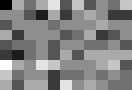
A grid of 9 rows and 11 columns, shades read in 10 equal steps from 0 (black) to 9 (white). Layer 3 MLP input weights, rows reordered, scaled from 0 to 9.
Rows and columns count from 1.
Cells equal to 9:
1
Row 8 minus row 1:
7 -2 1 -1 -6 1 -3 2 -1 1 -3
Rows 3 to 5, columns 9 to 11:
6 5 5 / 2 3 5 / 4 5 3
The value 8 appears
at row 1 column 5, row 7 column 4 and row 9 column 6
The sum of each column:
41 36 41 46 40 41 43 46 43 41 39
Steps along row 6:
down up up down up down up same same same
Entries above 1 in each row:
10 10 11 11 11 10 11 11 11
